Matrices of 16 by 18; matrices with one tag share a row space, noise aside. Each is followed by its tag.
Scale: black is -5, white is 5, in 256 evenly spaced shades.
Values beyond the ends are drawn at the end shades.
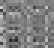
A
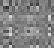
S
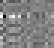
A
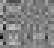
A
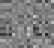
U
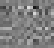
U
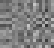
U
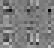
S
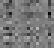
S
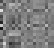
A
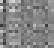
A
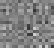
U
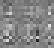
S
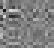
A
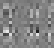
S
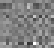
U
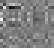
A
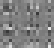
S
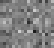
U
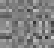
U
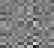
U
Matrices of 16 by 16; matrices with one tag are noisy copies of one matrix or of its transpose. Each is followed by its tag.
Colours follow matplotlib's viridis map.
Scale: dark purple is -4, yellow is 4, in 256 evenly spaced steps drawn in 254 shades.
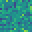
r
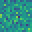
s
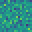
s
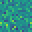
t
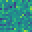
r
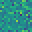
t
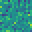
r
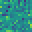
r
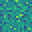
s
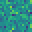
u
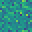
t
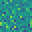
t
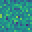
s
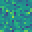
u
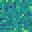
r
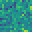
r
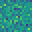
s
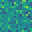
t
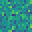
u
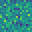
s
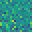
t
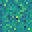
s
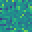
r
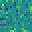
r
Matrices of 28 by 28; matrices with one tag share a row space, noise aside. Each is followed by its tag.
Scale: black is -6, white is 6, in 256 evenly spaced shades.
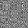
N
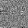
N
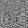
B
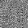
N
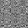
B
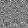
B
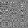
N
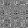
B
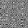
N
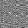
B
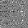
N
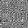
N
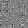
N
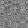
B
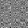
B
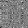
N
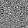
B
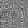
N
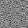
B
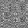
B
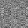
B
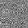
N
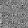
N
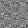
B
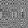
N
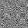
B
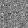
B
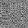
N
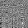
N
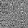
N
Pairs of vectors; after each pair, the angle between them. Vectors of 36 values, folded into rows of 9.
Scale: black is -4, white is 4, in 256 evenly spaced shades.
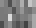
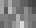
partly opposed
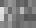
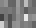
partly opposed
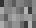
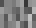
partly aligned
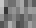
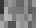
nearly opposite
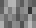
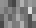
nearly opposite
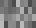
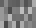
partly aligned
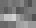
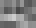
nearly parallel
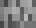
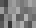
partly aligned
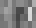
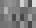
partly aligned
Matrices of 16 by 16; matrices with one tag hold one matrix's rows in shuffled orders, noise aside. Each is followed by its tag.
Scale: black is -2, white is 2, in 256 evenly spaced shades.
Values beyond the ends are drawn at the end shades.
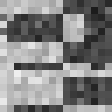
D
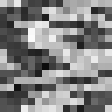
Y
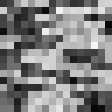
Y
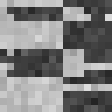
D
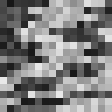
Y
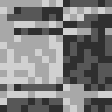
D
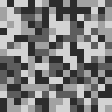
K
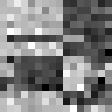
D
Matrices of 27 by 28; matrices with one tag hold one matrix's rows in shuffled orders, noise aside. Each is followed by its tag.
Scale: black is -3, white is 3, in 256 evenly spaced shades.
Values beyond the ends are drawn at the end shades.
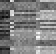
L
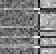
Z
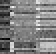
L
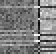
Z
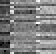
L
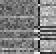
Z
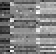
L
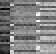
L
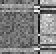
Z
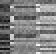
L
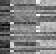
L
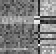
Z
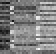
L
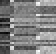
L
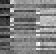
L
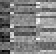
L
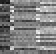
L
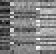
L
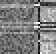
Z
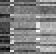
L
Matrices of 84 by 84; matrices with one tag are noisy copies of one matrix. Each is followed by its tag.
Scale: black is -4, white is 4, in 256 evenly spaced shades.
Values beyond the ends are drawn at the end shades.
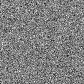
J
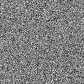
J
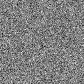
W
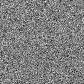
J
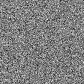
J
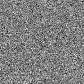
W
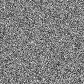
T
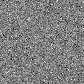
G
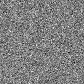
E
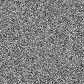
G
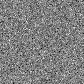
W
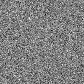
G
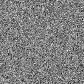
G
